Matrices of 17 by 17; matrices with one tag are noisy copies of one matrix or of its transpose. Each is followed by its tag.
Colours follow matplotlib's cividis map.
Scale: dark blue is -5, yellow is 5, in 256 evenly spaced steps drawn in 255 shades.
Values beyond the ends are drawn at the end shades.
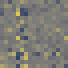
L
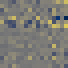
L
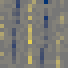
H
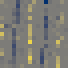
H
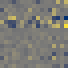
L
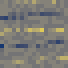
H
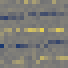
H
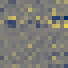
L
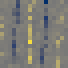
H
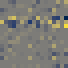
L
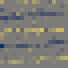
H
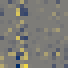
L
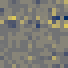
L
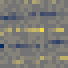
H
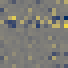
L
